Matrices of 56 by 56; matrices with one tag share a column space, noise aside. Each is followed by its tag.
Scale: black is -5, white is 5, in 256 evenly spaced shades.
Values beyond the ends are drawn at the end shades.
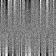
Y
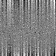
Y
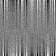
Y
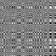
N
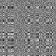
N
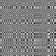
N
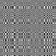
N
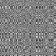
N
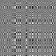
N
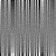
Y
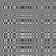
N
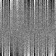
Y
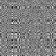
N
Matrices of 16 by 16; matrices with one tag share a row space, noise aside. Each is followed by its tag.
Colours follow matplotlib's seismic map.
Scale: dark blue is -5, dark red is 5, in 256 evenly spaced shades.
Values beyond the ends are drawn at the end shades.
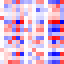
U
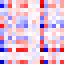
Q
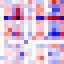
U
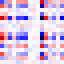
Q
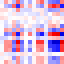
U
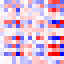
U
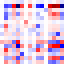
U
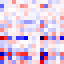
Q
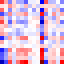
Q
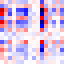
Q
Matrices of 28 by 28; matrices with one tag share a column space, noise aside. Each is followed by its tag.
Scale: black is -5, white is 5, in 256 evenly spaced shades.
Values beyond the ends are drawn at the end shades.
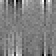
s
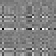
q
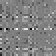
q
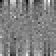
s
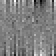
s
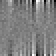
s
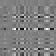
q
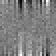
s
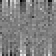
s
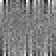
s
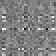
q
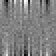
s
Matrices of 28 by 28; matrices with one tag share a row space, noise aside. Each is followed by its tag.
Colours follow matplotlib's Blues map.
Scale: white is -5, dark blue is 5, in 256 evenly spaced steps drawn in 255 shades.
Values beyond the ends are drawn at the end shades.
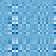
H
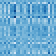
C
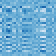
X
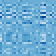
X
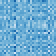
C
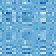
X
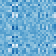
H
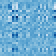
H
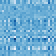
C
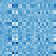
H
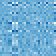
H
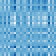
C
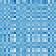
C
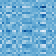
X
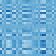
X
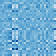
H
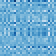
C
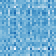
C
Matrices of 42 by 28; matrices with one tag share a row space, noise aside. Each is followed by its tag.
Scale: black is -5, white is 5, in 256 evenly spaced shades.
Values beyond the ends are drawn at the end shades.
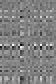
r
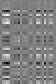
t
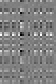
r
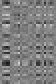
t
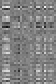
t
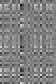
r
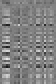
t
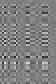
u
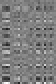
t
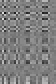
u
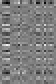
t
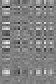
t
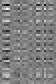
t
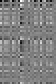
r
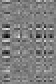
t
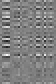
t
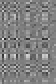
u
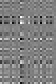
r
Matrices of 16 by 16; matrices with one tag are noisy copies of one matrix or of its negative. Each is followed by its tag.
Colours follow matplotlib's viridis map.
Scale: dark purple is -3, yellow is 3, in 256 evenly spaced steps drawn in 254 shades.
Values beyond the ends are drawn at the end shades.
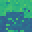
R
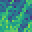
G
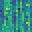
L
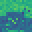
R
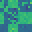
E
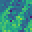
G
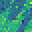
G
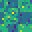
E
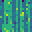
L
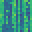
L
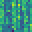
L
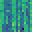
L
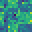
E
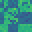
E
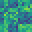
E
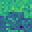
R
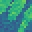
G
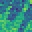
G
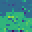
R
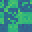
E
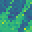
G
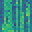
L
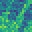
G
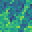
G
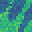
G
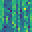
L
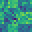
E
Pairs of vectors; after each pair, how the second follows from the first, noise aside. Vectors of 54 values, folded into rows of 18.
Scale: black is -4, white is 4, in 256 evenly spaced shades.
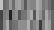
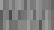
shrunk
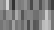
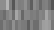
shrunk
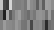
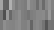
shrunk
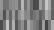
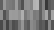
sign-scrambled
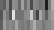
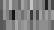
sign-scrambled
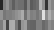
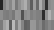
sign-scrambled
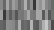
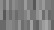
shrunk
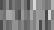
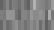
shrunk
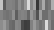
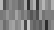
sign-scrambled
